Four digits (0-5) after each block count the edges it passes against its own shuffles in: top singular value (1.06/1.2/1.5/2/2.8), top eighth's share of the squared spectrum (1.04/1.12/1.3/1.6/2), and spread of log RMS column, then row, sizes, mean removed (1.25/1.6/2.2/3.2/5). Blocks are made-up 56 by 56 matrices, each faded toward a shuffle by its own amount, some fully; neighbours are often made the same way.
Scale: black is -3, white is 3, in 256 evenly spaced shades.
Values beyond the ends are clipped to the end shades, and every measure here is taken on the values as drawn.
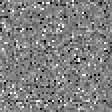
1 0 0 1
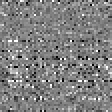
3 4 1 3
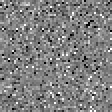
1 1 0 0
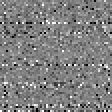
3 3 0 3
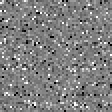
2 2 0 1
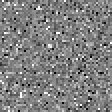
1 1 0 1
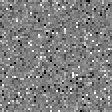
0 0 0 0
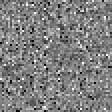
2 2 1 0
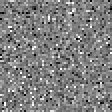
0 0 0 0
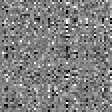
4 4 3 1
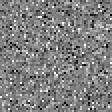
1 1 0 0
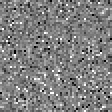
0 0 0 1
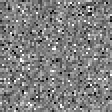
2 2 1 0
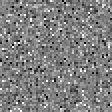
0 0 0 0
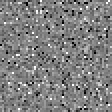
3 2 1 0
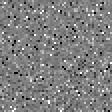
0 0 0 0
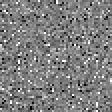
2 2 0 1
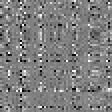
4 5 4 3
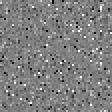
1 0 0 0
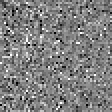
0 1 2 0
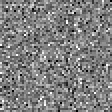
2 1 0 0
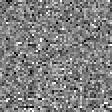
3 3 1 1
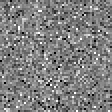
0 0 0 0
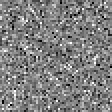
1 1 0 0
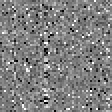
3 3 1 1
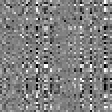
4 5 4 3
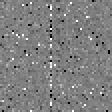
3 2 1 0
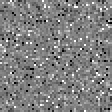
1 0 0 0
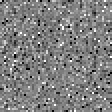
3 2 1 0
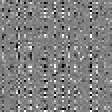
4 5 3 3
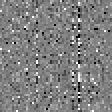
4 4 2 0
